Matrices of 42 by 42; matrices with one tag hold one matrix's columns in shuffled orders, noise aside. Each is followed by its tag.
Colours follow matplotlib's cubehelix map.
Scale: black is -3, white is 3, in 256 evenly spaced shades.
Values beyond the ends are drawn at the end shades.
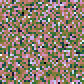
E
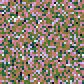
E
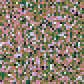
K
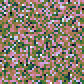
E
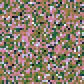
K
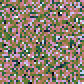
E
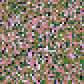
K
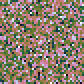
E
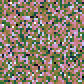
K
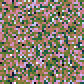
E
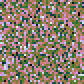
K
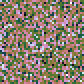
K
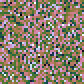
K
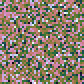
E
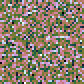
E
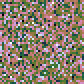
K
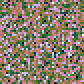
K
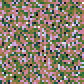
K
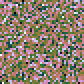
E
